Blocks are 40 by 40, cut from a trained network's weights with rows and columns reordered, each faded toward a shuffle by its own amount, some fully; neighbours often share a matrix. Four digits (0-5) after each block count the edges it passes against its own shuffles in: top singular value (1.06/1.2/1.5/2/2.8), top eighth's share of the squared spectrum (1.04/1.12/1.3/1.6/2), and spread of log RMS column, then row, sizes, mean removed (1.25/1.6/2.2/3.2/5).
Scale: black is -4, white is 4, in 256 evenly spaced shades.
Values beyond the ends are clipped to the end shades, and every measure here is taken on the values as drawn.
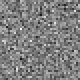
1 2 0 0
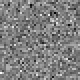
0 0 0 0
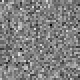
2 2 0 0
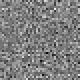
3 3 1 1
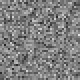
0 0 0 0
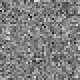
2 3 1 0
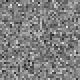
0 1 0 0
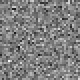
0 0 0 0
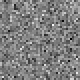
0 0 0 0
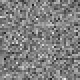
0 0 0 0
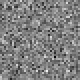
1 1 0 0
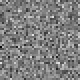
2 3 1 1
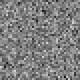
2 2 0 0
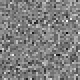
2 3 1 1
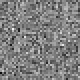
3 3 0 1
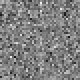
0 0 1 0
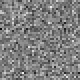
2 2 0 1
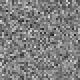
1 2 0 0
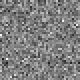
2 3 0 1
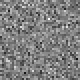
0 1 0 0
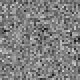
1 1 0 0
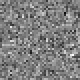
2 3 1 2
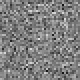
2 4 1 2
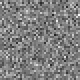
1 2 0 0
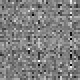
3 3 2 0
